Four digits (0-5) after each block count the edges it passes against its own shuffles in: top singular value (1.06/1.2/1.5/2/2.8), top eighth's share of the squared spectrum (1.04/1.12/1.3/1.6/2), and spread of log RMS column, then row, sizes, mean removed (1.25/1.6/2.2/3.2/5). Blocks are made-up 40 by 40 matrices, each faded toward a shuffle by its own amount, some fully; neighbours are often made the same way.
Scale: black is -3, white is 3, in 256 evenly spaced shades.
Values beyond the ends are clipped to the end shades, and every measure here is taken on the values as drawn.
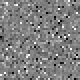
1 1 0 0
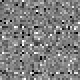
4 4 2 2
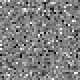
0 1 0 0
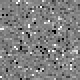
1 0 0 0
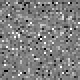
1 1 0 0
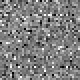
0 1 0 2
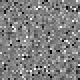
2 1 0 0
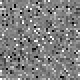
2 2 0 0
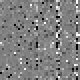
3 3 2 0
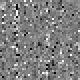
3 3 2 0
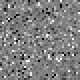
1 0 0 0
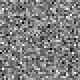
0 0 0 0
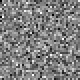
0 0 0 0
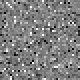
0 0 0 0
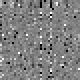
3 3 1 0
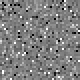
0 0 0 0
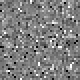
2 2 0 0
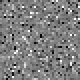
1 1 0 0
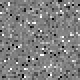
0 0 0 0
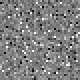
1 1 0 0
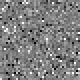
2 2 0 0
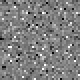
1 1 0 0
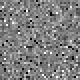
2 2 0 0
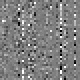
3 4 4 0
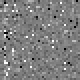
2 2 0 0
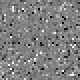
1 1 0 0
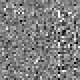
1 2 2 0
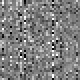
2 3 3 0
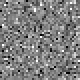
2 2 0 0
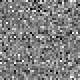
1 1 0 1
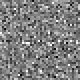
0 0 0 1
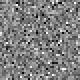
1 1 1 1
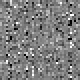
2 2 2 0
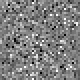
0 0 1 0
